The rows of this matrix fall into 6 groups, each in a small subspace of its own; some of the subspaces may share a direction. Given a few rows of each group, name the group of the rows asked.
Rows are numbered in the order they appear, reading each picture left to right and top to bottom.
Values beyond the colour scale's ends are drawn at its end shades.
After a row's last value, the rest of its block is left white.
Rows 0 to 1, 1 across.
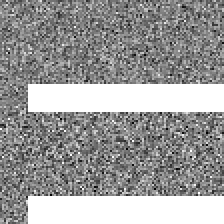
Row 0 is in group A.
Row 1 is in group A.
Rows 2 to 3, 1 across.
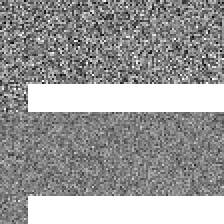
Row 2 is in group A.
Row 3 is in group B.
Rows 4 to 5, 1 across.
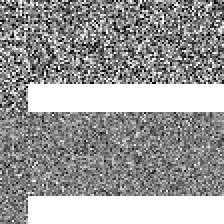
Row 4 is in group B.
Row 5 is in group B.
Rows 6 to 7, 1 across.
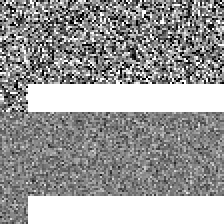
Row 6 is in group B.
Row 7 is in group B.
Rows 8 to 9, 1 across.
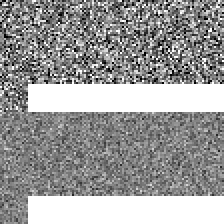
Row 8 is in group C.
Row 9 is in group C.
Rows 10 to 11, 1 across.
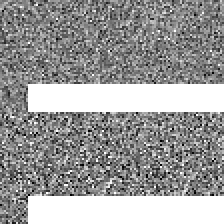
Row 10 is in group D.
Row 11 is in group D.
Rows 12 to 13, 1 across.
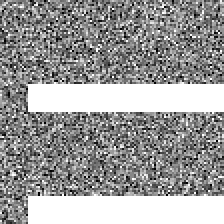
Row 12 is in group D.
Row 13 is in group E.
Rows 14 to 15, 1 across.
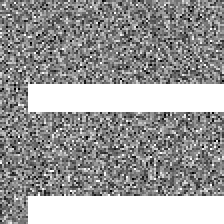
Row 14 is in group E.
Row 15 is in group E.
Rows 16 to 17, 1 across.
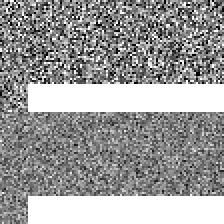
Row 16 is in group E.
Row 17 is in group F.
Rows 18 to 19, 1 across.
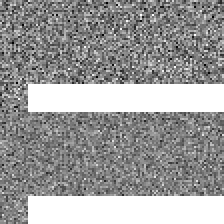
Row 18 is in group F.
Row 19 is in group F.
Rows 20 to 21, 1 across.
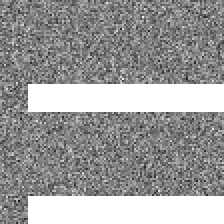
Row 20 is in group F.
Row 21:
F
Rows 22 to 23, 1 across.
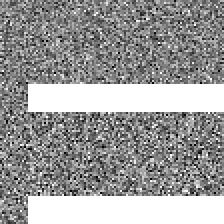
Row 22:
B
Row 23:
E
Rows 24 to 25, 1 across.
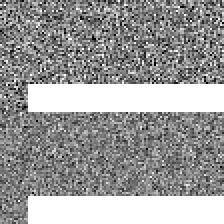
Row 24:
F
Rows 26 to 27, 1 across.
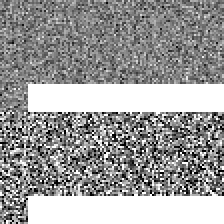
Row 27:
B
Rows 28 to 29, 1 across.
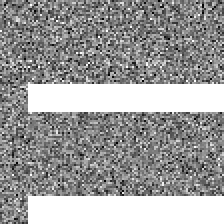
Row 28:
D
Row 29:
F
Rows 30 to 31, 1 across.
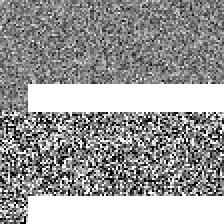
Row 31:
A
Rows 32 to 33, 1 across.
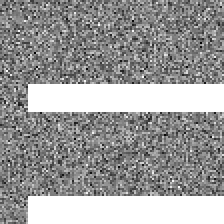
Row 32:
E
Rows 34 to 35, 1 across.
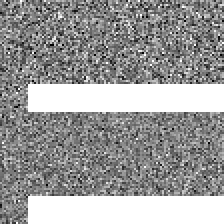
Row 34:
A
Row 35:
D
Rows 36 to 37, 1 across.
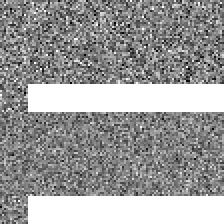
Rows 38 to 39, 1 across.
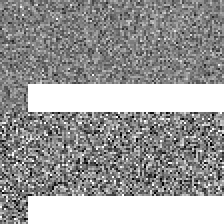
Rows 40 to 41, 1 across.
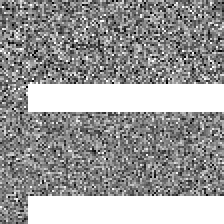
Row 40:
B
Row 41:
F
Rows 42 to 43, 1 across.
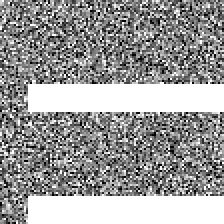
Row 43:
D
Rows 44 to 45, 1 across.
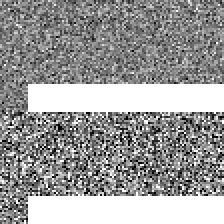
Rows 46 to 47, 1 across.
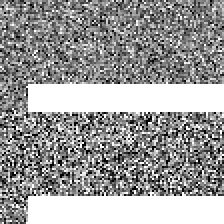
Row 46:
B
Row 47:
A
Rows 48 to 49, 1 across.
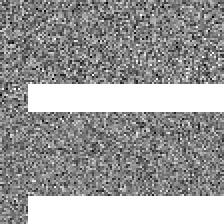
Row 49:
B
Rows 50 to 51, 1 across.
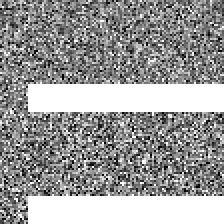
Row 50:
B
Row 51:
E
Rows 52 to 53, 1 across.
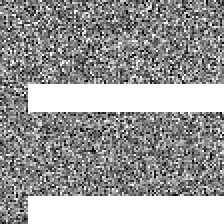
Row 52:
A
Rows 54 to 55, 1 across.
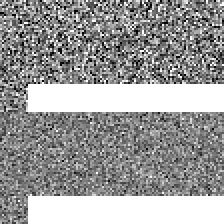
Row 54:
A
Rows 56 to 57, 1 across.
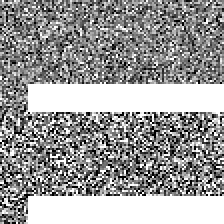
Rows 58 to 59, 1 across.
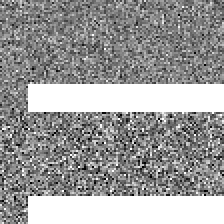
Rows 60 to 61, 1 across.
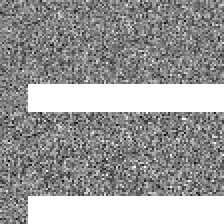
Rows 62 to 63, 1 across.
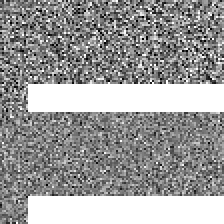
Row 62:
B
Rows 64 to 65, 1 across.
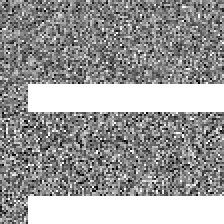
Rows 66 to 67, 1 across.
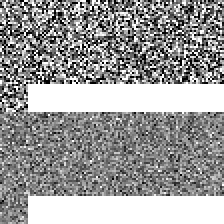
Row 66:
E
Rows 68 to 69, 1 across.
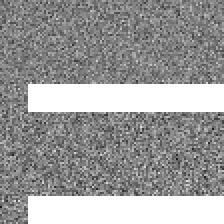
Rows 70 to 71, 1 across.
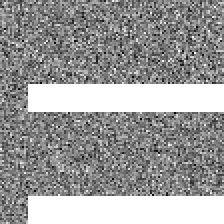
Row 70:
B
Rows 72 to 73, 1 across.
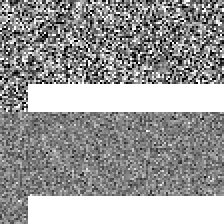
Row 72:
A
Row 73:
B
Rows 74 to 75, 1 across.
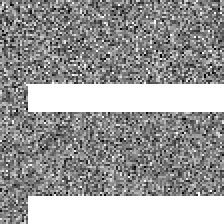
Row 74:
D
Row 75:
A
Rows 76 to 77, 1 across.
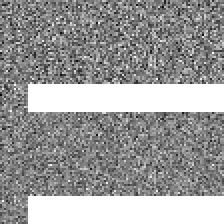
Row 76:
E
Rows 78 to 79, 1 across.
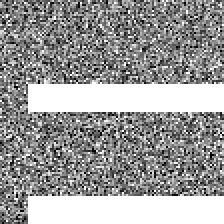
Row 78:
E
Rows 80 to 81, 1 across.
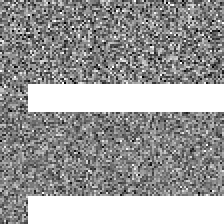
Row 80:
E
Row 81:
A
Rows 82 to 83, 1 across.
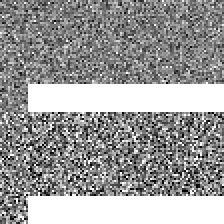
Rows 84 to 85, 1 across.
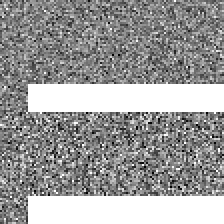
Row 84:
B
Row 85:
A
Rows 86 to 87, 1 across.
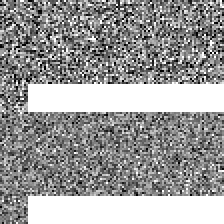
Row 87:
F
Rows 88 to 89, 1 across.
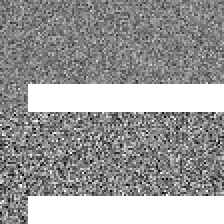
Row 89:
E
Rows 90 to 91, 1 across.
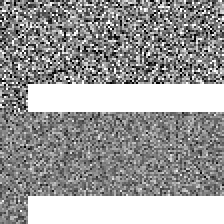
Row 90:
F
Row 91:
E
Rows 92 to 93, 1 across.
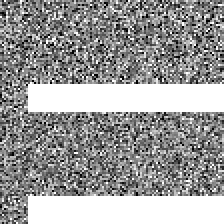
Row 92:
A
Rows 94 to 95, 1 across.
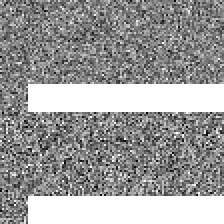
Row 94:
B
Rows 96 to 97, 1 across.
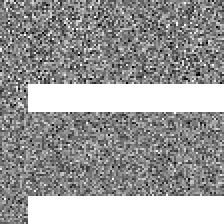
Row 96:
E
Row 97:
B
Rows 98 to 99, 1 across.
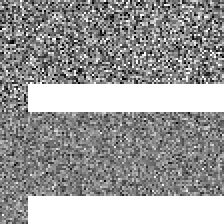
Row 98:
D
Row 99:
F
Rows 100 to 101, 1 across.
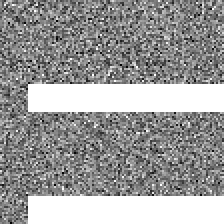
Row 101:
B
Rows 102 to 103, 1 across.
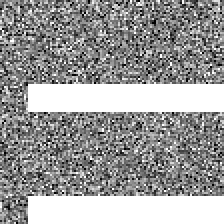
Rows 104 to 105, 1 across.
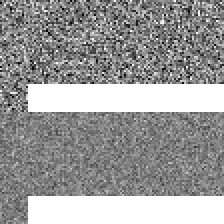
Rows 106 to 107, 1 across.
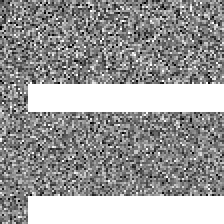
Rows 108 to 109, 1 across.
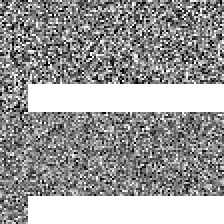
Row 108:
F
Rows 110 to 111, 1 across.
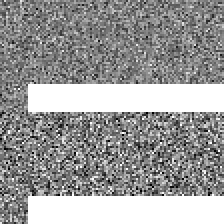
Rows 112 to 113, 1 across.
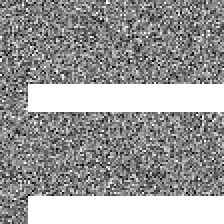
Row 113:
D
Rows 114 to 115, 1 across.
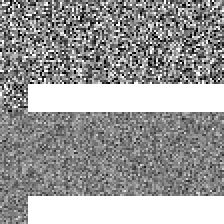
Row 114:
E
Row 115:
A
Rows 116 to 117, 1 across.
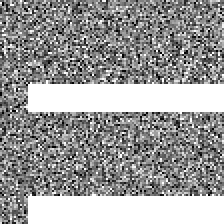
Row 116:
D
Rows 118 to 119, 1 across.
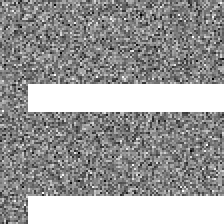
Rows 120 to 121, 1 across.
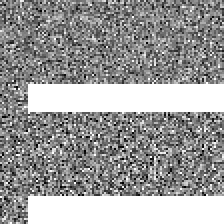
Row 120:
F
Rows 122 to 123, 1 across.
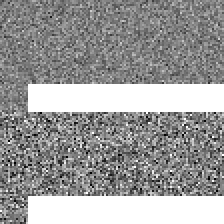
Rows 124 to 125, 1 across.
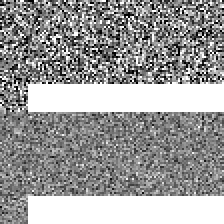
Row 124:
F
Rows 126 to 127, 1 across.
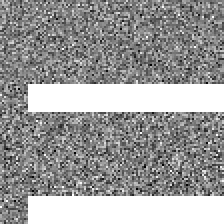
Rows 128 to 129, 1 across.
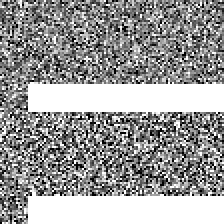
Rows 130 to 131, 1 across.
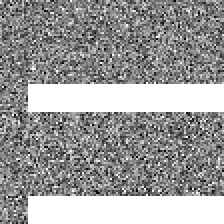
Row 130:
B
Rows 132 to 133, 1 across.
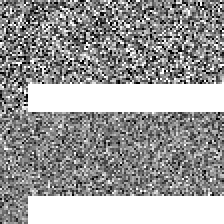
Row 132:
B
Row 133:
C
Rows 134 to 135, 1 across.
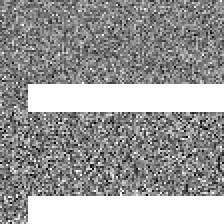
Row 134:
F
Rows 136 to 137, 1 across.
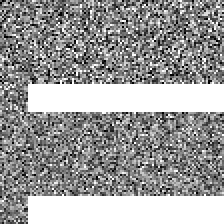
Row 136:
C
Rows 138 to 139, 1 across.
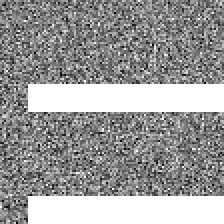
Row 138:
E
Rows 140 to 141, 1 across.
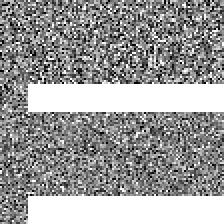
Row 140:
E
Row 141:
B
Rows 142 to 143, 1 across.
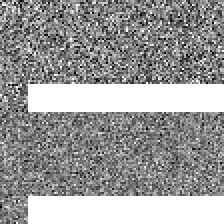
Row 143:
D
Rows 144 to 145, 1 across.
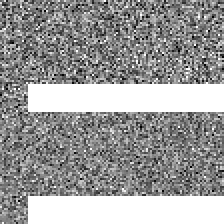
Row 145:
F
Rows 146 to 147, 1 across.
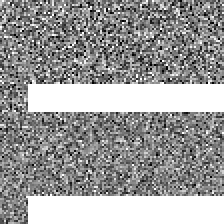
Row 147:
A
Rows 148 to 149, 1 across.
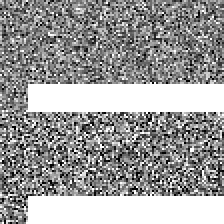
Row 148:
B
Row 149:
A
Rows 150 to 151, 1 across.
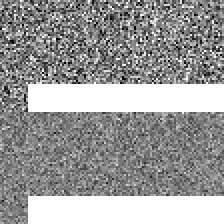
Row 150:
D
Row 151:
E
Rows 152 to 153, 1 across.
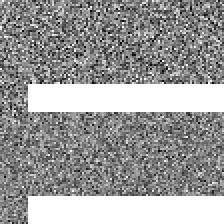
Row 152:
C
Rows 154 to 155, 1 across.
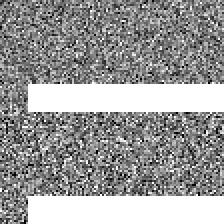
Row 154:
C
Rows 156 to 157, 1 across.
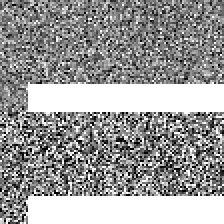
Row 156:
D
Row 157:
A
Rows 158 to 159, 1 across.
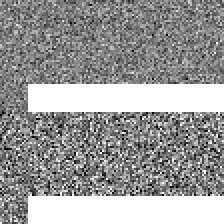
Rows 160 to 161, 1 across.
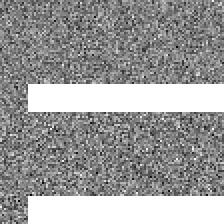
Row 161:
C
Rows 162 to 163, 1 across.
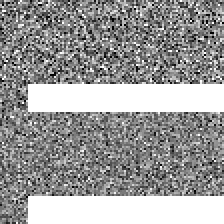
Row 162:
F
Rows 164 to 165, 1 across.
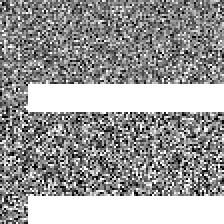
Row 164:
D
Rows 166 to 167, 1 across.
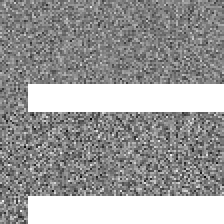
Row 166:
E
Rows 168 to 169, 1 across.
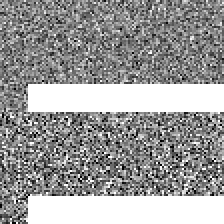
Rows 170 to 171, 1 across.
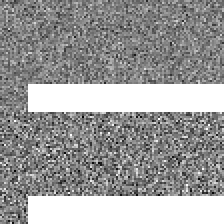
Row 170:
A
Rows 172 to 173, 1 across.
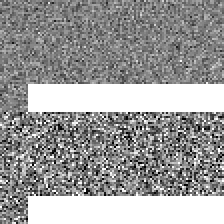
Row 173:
A
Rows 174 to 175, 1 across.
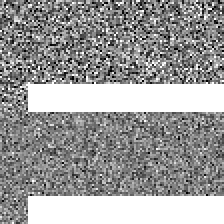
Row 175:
B
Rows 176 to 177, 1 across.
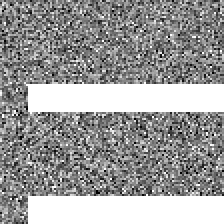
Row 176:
D
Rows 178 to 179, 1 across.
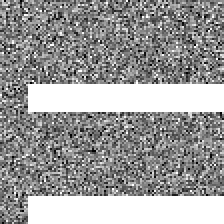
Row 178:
A
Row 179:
F
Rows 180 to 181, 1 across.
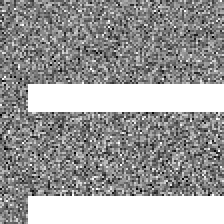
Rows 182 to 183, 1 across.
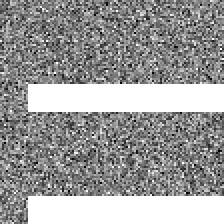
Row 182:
B
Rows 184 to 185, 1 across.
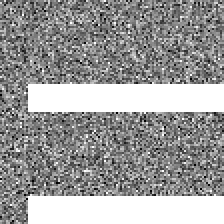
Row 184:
B
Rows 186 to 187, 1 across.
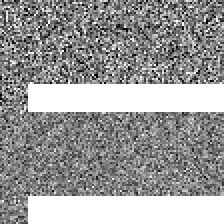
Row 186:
A
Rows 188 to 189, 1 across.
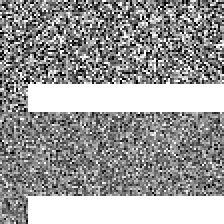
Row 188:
E
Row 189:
D
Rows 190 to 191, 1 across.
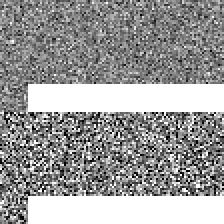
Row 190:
D
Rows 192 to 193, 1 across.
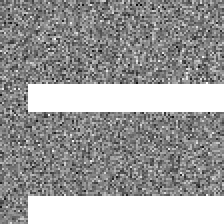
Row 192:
F
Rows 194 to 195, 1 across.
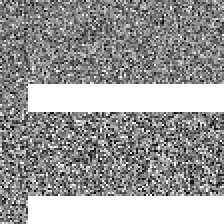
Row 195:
B
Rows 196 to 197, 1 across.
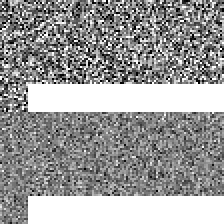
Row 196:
A
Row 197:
E
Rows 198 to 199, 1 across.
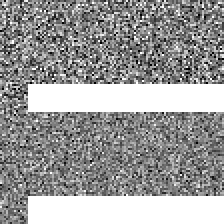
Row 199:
E
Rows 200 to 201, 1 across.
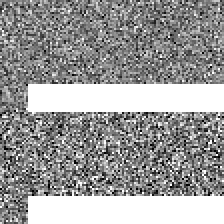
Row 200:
D
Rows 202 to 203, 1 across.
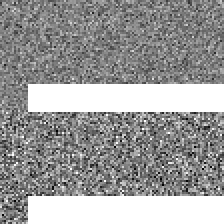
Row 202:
F
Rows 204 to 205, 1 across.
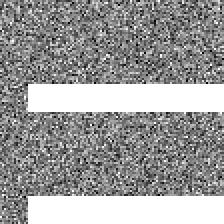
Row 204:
D
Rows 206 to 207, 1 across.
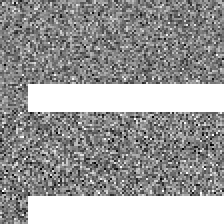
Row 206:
F
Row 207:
F
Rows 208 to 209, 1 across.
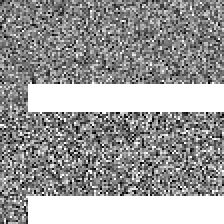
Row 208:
C
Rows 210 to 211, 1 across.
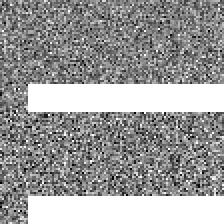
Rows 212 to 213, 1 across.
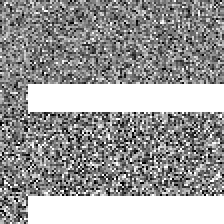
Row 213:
E
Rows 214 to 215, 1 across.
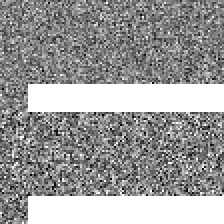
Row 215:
F
